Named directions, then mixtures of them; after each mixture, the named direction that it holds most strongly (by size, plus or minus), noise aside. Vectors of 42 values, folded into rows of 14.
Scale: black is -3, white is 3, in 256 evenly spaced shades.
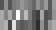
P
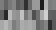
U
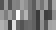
P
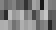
U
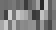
U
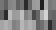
U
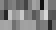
U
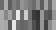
P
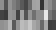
U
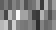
P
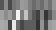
P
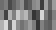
P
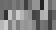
U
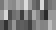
U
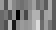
P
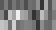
P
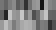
U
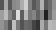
P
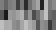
U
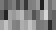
U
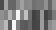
P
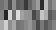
U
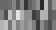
U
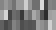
U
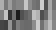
U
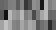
U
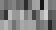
U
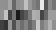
U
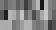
U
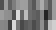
P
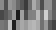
P
